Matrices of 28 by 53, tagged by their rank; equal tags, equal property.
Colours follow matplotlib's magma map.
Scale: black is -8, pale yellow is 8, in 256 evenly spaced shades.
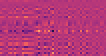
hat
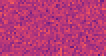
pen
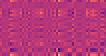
hat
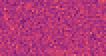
pen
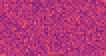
pen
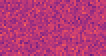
pen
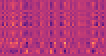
hat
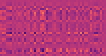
hat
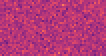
pen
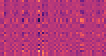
hat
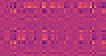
hat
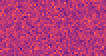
pen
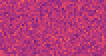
pen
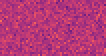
pen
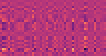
hat
